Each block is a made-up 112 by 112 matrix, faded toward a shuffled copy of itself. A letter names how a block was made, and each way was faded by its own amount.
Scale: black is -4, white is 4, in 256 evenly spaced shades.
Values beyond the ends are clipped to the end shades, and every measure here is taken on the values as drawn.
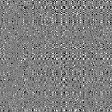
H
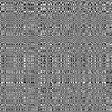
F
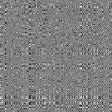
H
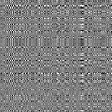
F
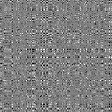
H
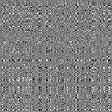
H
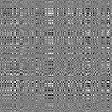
F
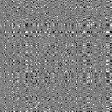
H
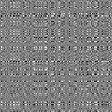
F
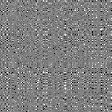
H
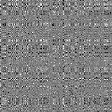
H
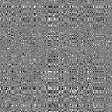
H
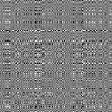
F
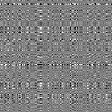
F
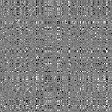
H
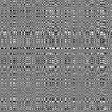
F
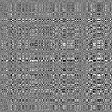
F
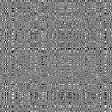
H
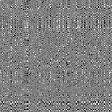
H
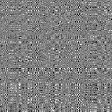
H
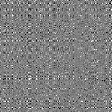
H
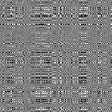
F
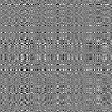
F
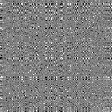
H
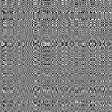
F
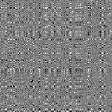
H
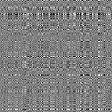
F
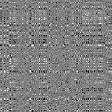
H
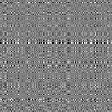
F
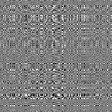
F
